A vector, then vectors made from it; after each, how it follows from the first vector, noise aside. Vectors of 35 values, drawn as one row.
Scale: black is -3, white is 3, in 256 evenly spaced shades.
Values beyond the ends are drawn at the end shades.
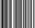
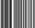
copied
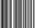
copied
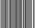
partly zeroed
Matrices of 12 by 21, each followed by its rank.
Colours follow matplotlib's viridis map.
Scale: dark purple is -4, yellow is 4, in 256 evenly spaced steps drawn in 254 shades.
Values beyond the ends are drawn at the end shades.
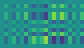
one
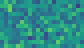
full rank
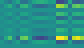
one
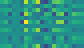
two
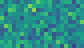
full rank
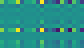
one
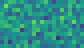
full rank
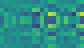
two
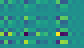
one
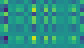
one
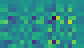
two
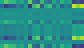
one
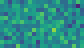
full rank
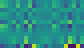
two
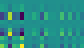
one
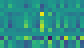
two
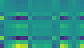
one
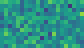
full rank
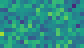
full rank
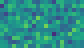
full rank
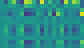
two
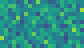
full rank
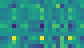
two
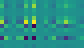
one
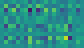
two
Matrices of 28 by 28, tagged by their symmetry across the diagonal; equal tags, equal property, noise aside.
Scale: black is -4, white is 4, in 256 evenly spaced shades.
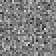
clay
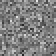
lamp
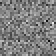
lamp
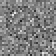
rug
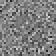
rug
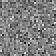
clay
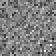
rug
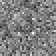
rug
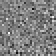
clay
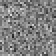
lamp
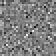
clay
